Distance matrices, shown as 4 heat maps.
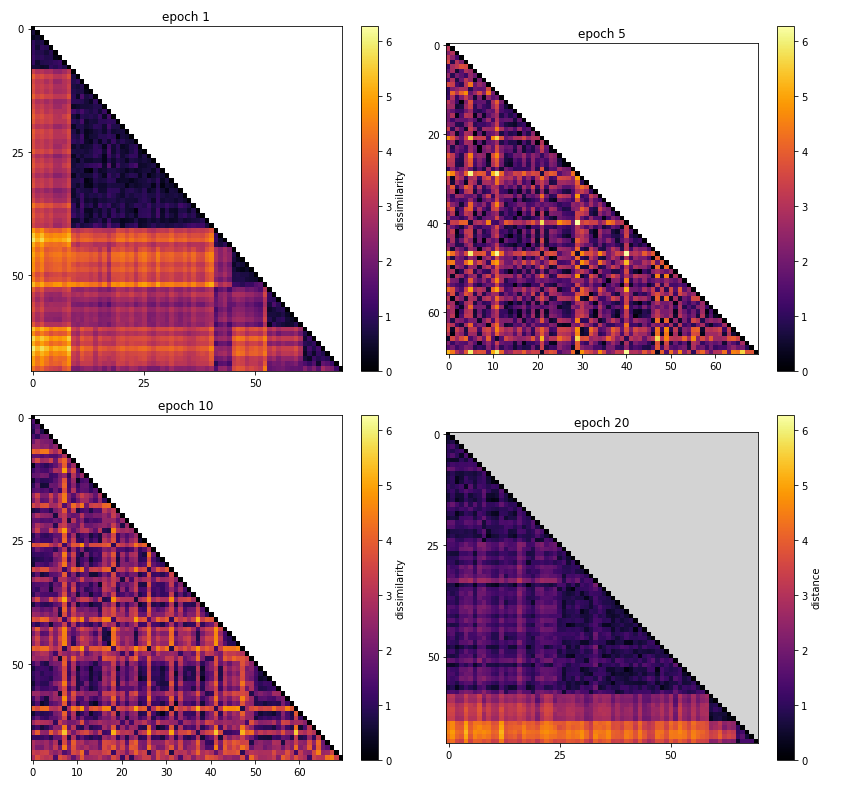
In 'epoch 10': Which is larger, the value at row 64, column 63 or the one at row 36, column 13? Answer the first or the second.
the first
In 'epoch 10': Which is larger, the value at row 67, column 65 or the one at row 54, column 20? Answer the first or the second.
the second
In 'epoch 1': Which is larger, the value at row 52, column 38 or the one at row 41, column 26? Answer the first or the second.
the first
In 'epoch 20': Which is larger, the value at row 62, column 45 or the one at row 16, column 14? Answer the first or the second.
the first
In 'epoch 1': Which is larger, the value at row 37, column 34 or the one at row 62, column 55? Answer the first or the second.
the second
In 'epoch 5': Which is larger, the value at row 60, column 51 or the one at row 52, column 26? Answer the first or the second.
the second
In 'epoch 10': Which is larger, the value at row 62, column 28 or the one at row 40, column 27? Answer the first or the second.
the first
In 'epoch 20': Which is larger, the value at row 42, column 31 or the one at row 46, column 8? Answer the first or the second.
the second
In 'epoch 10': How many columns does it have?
70
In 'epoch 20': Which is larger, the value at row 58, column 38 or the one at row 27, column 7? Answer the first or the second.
the second
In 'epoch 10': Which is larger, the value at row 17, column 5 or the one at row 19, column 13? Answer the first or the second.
the first
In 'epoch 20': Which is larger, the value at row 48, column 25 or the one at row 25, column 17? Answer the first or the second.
the second
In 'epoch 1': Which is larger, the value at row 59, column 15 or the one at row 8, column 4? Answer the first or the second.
the first
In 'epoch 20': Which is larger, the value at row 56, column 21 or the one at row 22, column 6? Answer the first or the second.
the first
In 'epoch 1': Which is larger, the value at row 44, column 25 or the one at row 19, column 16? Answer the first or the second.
the first
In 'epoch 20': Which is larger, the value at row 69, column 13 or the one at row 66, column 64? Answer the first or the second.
the first
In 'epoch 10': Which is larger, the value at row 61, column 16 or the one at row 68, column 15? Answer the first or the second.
the second
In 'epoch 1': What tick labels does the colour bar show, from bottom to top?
0, 1, 2, 3, 4, 5, 6
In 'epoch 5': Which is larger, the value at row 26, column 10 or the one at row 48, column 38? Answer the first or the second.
the first
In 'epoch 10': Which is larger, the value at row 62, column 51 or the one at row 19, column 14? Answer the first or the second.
the first
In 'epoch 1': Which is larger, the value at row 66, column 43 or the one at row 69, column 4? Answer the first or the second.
the second
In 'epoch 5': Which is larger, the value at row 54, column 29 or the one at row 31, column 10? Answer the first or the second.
the first
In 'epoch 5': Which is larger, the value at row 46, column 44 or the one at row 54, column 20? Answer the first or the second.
the first
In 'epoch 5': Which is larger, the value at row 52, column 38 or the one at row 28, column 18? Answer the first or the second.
the first
